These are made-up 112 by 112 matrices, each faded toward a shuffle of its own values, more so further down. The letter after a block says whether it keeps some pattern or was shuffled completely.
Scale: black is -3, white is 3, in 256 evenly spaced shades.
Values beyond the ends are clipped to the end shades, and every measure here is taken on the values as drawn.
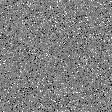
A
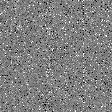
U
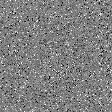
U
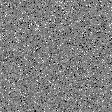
A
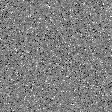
A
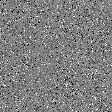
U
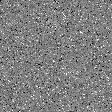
A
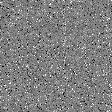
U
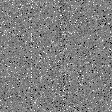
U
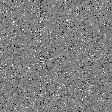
U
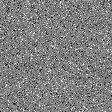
A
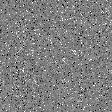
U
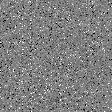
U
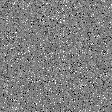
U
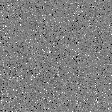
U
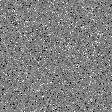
A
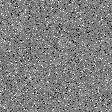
A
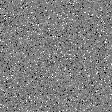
A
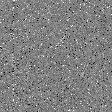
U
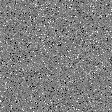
A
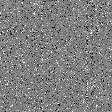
U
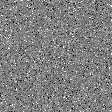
A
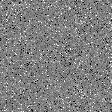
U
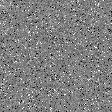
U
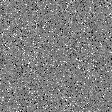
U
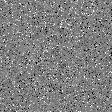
A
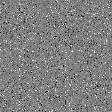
U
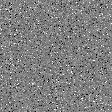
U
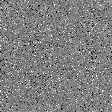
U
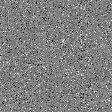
U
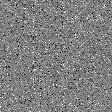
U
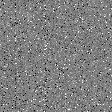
U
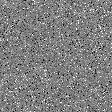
A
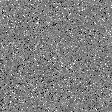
A
